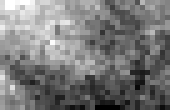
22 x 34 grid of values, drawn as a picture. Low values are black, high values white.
The halves do not mirror each other. The histogram is bell-shaped. There is an overall slope up to the top left. The ninth with the highest average is the top left.
